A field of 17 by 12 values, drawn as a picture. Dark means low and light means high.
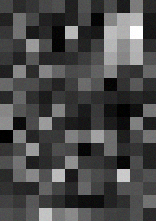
Average level on the scale: 30%. Histogram: skewed, a long tail of high values. Odd patch: higher, in the top right. Mirror symmetry: none. Slope: none. Ninth with the highest average: top right.
